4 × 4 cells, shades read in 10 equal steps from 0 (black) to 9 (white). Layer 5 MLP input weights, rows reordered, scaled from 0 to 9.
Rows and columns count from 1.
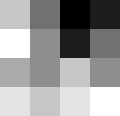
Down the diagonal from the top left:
7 5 7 9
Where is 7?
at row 1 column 1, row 3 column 3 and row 4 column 2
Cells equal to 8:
2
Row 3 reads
6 5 7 5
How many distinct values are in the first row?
4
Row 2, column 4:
4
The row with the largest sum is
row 4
